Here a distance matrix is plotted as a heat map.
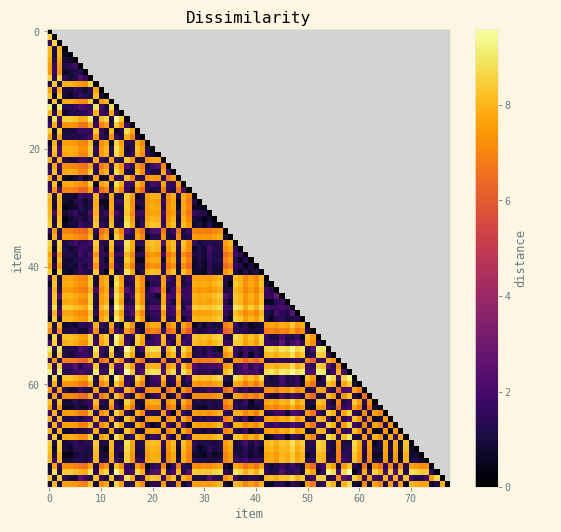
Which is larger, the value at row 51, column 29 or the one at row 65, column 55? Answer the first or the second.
the second
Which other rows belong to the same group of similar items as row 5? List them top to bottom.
1, 3, 4, 6, 7, 8, 10, 11, 13, 14, 17, 18, 22, 25, 28, 29, 30, 31, 32, 33, 36, 37, 38, 39, 40, 41, 50, 51, 54, 55, 57, 58, 61, 63, 64, 66, 68, 70, 71, 72, 73, 76
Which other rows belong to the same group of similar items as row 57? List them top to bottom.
1, 3, 4, 5, 6, 7, 8, 10, 11, 13, 14, 17, 18, 22, 25, 28, 29, 30, 31, 32, 33, 36, 37, 38, 39, 40, 41, 50, 51, 54, 55, 58, 61, 63, 64, 66, 68, 70, 71, 72, 73, 76
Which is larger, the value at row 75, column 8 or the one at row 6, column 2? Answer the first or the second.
the first
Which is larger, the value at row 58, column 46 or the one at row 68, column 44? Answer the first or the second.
the first
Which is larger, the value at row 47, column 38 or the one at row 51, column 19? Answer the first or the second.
the first
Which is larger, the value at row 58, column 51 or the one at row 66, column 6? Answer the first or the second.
the first
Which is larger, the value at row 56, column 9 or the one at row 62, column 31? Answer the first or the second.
the second
